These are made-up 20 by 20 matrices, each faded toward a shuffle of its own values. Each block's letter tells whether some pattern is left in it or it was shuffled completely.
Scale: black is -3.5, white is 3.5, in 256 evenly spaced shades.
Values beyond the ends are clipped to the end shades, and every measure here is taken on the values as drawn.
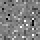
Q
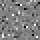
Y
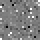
Q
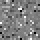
Q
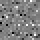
Q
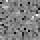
Q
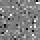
Q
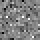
Q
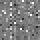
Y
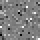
Q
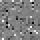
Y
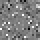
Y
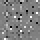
Y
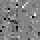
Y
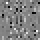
Y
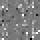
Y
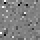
Q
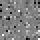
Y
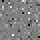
Q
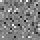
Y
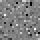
Q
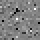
Q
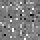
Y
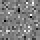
Q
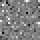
Q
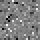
Q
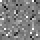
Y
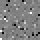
Q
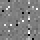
Y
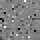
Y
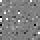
Y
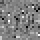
Y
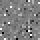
Q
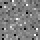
Q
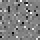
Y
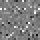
Q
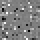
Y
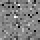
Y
